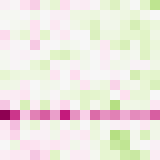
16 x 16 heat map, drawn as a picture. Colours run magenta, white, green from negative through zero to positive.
Grain: streaks across. Histogram: skewed, a long tail of low values. Odd lines: row 12. Ninth with the lowest average: bottom left.
